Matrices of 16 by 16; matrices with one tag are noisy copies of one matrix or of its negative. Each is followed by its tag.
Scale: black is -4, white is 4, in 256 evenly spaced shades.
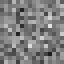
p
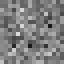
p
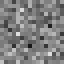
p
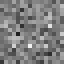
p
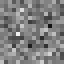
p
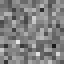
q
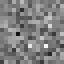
p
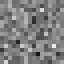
q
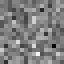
q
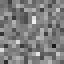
q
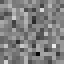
q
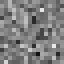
q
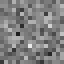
p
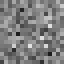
p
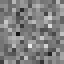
p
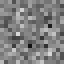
p
